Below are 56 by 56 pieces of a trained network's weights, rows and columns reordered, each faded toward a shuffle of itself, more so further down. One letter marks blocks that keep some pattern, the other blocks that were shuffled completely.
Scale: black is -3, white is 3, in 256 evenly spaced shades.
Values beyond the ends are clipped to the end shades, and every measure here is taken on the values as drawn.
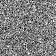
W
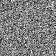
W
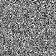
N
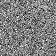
W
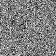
N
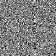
N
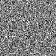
N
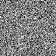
N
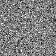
N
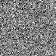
N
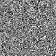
N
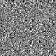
N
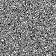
W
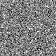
W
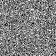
W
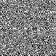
N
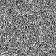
N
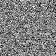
W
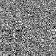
N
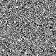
N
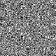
N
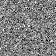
W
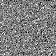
W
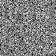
N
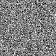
W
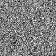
N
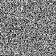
N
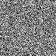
N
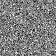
W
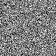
W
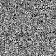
N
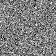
W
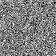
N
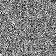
W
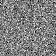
W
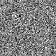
N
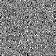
N
